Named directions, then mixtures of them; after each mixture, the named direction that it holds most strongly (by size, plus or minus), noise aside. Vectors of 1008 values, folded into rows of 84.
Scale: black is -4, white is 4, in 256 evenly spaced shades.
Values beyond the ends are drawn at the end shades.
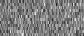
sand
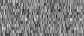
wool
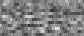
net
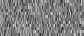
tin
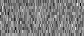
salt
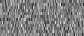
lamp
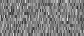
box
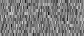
box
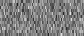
wool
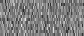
lamp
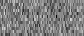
wool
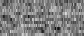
net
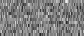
box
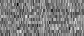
sand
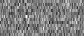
sand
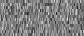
box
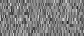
box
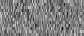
tin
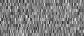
sand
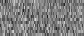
wool
